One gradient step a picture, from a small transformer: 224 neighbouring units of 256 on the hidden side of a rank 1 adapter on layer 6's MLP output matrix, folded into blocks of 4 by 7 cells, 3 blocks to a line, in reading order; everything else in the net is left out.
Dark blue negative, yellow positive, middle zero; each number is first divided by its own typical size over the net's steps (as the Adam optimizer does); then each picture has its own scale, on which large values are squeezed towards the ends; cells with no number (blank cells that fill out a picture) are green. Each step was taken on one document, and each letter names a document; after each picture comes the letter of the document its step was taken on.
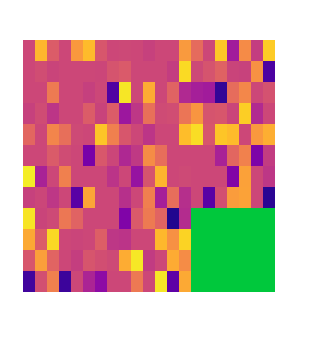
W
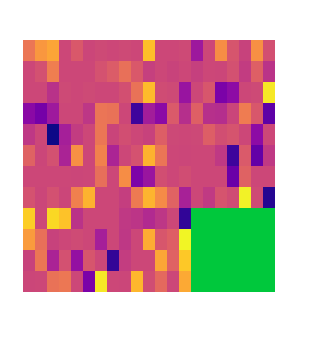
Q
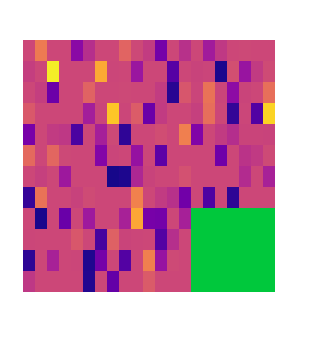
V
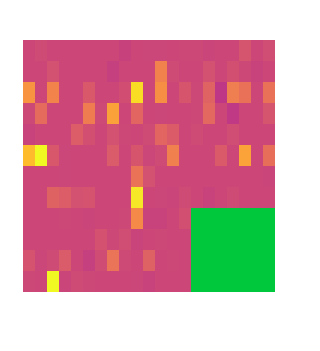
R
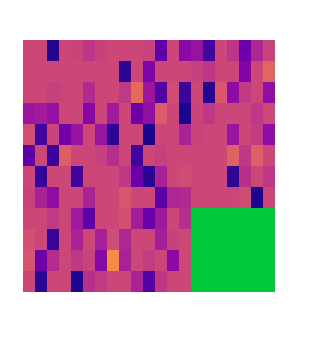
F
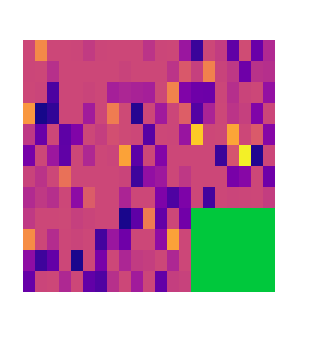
W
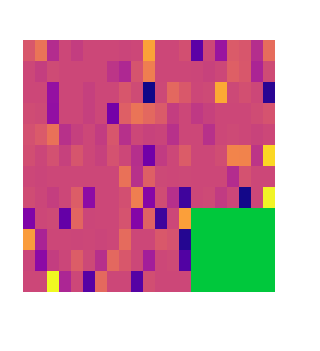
Q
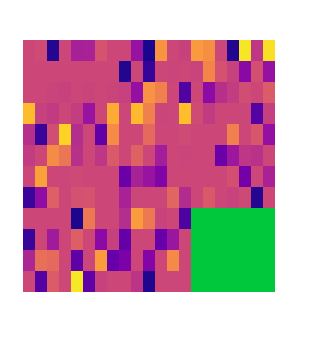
F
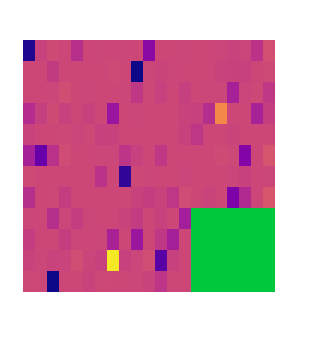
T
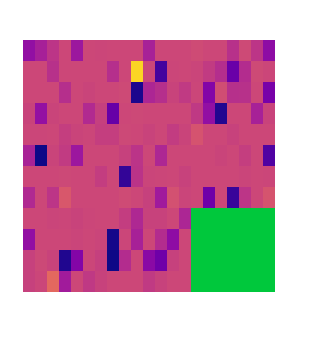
T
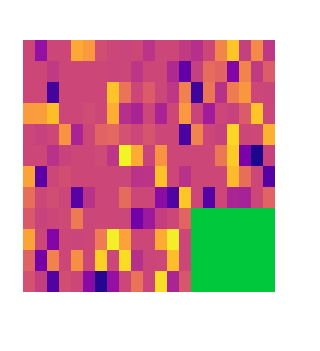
W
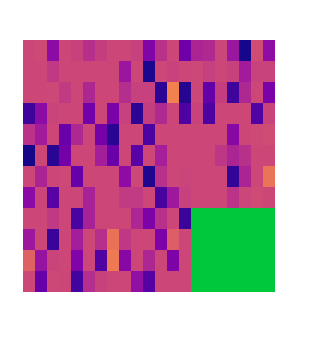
F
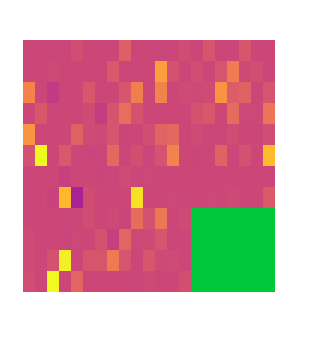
R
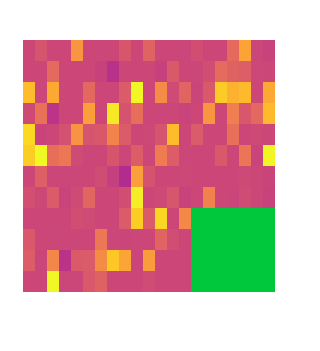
R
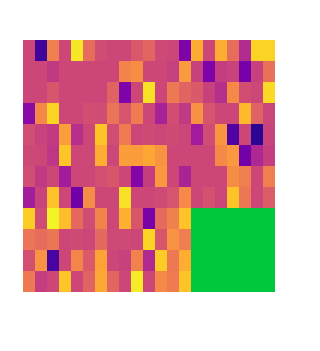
W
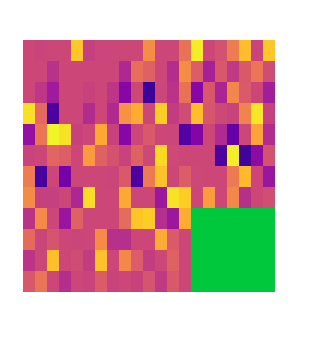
W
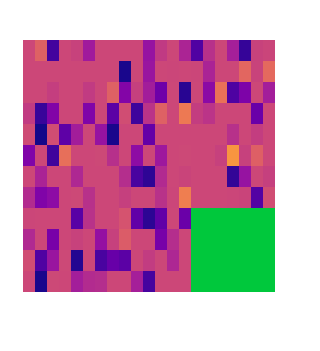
F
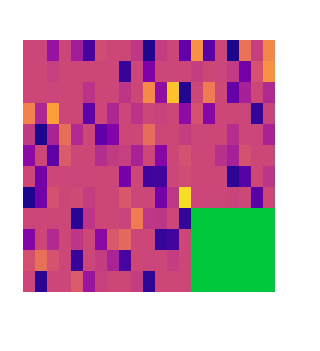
F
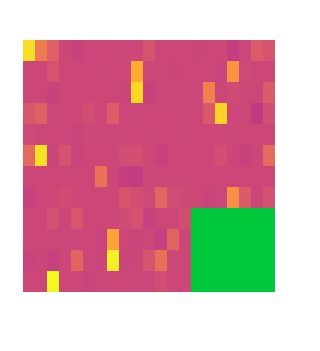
T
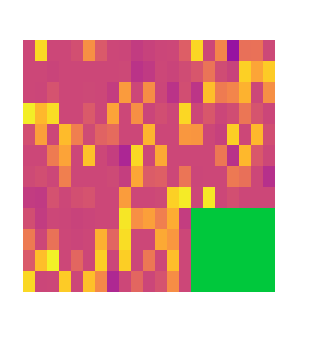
W
